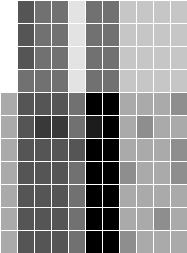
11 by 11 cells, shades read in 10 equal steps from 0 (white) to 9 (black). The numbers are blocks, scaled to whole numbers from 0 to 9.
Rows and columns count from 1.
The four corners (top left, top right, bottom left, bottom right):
0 2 3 3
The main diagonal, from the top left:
0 6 5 5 5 8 9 4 3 4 3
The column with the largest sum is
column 7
